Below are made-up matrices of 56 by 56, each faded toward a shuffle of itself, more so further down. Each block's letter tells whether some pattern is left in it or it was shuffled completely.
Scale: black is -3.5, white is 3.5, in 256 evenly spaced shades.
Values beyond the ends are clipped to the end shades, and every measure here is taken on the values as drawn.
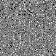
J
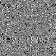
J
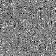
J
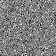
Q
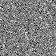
Q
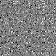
J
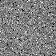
Q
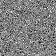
Q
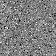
Q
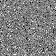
Q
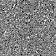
J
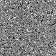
Q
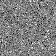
Q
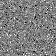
Q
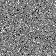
Q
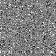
J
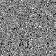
J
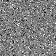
Q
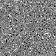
J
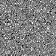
J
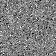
Q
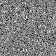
Q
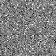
J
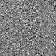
J
